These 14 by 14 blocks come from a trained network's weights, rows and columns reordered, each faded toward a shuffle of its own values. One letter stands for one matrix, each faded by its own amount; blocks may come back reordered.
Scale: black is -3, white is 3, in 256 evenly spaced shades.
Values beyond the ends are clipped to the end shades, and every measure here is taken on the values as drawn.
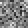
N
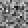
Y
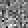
Y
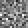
Y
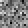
N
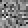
N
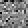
N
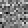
N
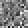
Y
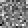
Y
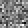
N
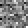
N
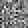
Y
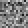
N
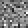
Y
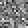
N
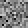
N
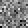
Y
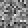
N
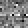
Y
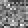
Y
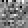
Y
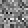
Y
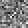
N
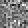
Y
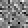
N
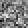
N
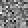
N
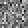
N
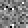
Y
